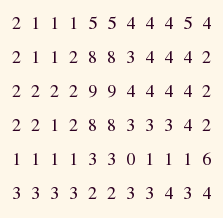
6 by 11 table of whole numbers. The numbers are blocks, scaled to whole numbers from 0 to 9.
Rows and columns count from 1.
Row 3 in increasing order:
2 2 2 2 2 4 4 4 4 9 9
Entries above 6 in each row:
0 2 2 2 0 0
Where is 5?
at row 1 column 5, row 1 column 6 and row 1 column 10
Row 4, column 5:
8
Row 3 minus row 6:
-1 -1 -1 -1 7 7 1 1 0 1 -2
